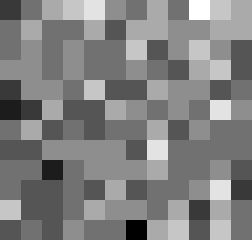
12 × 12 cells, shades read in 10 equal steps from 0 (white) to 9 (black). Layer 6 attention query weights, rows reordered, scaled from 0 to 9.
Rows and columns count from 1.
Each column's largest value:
8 7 8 6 6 6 9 6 6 7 6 7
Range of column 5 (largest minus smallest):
5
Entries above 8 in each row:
0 0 0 0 0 0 0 0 0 0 0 1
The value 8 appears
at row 6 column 1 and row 9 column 3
